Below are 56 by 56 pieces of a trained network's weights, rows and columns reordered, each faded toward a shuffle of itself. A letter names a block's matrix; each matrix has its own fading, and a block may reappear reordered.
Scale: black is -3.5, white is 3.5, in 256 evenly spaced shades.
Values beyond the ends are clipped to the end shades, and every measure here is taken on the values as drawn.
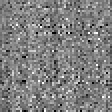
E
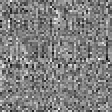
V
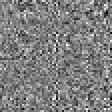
V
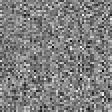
V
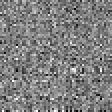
V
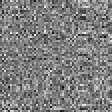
V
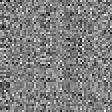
V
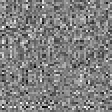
V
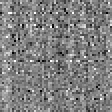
E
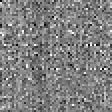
E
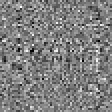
V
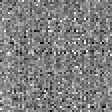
E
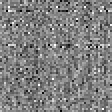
E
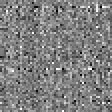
E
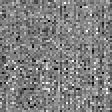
E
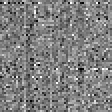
E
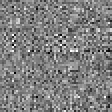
V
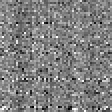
E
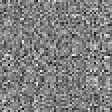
V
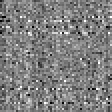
E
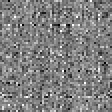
E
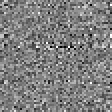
V
